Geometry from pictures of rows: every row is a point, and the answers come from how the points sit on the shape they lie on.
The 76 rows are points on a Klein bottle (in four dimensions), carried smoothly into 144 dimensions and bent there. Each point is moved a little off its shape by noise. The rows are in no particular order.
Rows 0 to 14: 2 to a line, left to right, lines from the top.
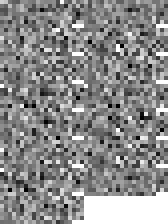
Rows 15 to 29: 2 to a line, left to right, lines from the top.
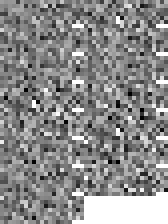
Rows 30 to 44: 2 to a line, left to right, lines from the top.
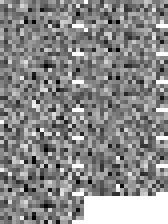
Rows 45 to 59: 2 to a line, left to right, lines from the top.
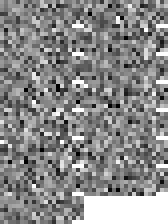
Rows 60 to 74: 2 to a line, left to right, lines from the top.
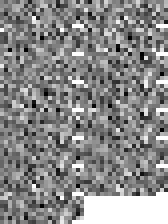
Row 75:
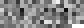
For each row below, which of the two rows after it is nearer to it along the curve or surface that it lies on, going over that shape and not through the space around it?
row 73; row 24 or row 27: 27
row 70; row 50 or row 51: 50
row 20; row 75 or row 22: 75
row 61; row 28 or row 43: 28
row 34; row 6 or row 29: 6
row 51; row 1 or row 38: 38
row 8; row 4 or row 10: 10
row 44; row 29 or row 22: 22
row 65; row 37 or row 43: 43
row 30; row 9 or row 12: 12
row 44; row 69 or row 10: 10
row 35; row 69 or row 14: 14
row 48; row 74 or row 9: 74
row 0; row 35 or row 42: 42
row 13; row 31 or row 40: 31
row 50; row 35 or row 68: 68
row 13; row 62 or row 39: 39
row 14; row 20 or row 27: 20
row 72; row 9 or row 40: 9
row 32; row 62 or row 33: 33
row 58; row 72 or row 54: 54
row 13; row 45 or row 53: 53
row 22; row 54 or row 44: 44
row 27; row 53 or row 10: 10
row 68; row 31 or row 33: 31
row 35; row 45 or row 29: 29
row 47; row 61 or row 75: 61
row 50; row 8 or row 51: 51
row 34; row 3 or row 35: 35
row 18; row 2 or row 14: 2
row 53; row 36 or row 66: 66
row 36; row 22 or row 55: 55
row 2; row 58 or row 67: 58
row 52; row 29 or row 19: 29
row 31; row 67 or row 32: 32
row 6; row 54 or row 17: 54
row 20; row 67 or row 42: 42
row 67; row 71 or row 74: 71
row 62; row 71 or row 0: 71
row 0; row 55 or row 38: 55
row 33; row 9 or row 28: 28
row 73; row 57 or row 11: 57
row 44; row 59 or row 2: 2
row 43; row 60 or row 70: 70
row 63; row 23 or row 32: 23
